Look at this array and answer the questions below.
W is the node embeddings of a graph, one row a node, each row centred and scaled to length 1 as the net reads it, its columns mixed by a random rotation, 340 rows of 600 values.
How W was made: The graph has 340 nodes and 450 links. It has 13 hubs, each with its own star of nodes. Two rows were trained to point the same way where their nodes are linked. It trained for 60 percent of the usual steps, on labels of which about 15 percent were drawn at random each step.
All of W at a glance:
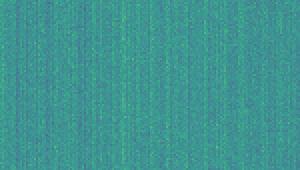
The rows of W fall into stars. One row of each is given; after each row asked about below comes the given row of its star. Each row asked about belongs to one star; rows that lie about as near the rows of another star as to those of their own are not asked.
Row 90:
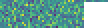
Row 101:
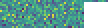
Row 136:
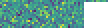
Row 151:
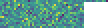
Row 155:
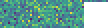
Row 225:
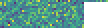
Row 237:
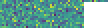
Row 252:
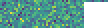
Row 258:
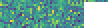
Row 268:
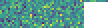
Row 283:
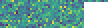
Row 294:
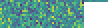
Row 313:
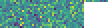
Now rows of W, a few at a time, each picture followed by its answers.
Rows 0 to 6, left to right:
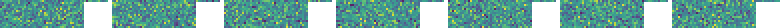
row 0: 136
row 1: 90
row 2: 258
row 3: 225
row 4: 151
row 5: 237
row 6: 294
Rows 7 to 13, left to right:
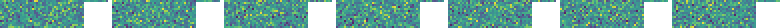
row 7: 151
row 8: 136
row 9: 237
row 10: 155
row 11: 155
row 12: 237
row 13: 237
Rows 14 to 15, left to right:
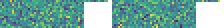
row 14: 252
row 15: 225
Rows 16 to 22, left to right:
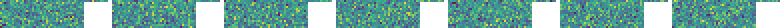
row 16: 268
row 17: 252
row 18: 225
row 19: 101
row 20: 252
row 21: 237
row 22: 268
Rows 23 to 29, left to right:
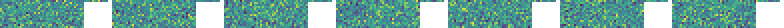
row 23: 313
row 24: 155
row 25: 252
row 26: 155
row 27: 90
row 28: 225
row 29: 258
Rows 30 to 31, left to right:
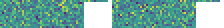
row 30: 90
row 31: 101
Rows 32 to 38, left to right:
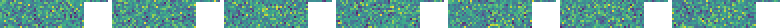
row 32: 268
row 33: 294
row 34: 155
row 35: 252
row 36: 90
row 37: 252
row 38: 294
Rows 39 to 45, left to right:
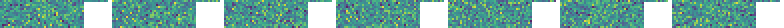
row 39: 225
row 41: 283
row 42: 252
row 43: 136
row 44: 283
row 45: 283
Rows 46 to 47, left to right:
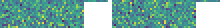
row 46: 225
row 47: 283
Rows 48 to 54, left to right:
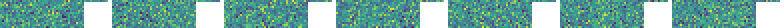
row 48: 258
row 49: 313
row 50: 268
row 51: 258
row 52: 252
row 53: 225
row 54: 268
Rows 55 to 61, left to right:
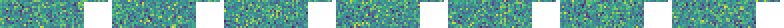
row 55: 294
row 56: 136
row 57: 101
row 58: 155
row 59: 151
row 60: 268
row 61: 151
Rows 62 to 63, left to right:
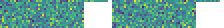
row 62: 313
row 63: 283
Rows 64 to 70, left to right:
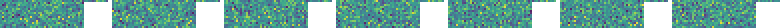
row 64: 252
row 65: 268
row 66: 268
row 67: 136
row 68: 283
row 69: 237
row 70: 155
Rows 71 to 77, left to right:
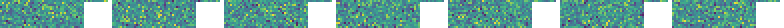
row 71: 101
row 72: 136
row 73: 155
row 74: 294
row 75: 268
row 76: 268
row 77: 136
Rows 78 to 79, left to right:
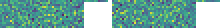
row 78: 258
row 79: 258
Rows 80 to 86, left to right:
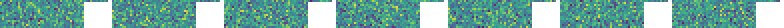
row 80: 155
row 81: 225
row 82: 136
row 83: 313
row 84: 294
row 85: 225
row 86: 151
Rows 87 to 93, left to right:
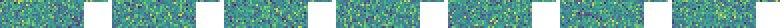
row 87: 101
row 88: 225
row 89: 225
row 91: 268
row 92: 283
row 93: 101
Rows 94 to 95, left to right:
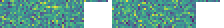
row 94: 258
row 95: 90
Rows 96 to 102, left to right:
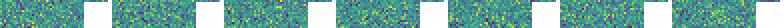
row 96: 294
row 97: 313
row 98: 155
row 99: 237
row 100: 225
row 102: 155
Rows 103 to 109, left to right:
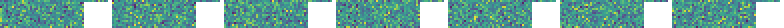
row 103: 313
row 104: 101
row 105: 258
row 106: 237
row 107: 237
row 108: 90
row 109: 252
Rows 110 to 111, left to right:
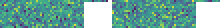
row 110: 252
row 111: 294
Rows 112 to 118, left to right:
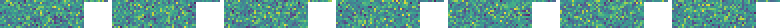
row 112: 237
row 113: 151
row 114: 136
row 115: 155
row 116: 151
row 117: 294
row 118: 258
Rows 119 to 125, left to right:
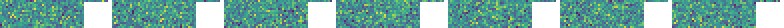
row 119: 294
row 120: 252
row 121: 155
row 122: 268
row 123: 237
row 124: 283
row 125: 252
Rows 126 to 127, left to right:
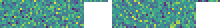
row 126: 237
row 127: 136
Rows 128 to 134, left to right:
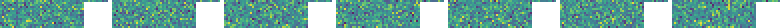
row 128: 283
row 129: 283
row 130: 136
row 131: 294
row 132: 258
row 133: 90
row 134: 136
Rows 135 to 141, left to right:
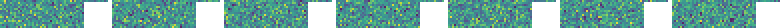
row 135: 90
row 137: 283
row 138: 283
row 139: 268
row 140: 155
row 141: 136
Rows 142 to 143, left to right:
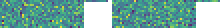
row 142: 90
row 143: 268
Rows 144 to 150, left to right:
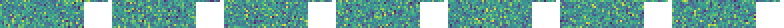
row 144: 258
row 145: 155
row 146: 90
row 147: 225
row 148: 101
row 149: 101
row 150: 294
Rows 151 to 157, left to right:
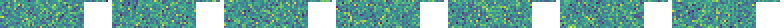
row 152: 225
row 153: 136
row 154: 313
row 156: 151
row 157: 237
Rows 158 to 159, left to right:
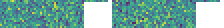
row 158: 151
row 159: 225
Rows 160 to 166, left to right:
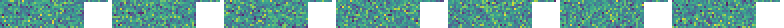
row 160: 283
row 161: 283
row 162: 136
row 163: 90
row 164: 268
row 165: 90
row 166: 268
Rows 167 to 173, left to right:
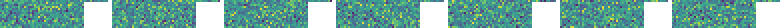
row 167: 155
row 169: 268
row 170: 313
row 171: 237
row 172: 268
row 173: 136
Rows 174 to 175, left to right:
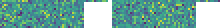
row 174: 136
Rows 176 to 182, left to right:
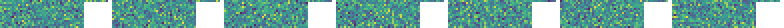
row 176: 237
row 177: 101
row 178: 283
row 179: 225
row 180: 313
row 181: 155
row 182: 283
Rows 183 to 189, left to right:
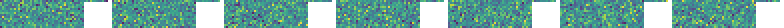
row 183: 151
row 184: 258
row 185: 313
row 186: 258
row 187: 136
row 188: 225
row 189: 294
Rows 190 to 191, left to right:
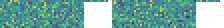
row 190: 101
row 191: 258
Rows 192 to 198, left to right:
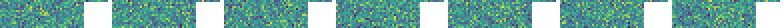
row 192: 136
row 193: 151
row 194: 313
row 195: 252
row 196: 151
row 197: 252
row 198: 268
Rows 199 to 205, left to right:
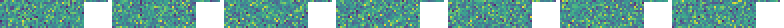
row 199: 101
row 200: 151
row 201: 225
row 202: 237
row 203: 151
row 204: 136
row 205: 268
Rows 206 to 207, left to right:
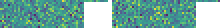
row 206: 313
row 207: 90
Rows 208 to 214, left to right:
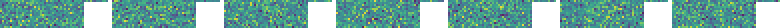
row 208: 155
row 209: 155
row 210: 101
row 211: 258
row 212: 237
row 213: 101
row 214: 151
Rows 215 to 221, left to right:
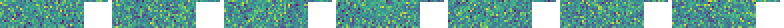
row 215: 136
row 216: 225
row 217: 283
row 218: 252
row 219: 258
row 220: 268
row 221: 313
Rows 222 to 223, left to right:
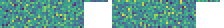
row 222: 225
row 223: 258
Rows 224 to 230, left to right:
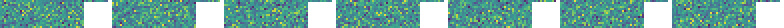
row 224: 252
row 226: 225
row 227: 151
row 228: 136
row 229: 90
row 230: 90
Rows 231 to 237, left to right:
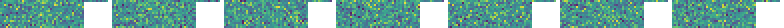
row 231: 283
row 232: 225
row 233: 151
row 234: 155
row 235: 313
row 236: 225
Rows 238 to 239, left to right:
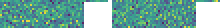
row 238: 136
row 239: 101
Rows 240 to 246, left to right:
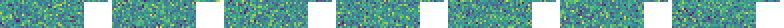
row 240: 283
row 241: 225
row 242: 252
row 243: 225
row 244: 136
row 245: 136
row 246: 252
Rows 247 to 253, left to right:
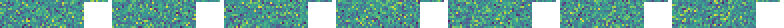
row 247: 136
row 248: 237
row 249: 155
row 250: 237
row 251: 283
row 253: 258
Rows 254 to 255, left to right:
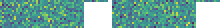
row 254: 252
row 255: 313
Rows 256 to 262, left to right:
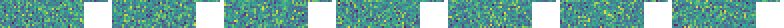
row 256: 155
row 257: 101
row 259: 252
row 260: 268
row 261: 283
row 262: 101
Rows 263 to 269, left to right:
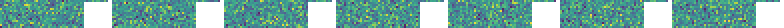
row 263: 136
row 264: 155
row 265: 268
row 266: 258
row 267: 313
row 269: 268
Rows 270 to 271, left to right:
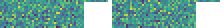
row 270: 258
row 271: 313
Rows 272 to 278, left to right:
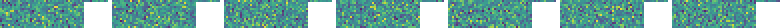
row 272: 225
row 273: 268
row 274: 90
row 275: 155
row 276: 136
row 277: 136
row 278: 90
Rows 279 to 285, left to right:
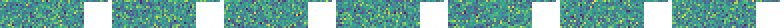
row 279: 225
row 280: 101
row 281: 136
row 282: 101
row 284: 237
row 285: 90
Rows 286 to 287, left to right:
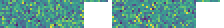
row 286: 313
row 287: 237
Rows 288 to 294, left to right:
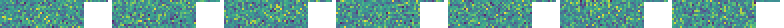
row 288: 268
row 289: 101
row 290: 101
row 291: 294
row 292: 151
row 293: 155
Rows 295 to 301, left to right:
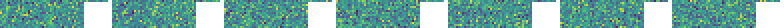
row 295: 313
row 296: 136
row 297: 294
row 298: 237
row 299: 268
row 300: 90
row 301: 283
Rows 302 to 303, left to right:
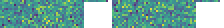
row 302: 268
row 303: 155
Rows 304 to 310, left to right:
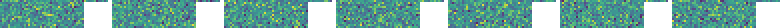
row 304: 258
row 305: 294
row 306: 151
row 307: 268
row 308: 252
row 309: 268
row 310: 136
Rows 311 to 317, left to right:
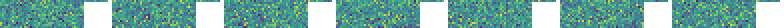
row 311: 225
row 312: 268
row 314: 258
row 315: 101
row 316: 258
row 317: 225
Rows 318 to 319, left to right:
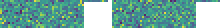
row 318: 294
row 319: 294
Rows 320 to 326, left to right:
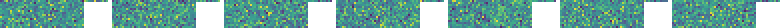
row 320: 258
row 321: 225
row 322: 90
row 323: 313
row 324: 268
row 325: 90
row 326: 283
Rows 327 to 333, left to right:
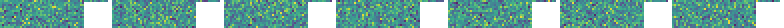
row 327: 237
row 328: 90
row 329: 252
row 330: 151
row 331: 294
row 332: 313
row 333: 90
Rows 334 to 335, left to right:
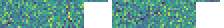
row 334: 252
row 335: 313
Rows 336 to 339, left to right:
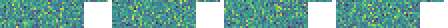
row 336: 90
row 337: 101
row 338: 101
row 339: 252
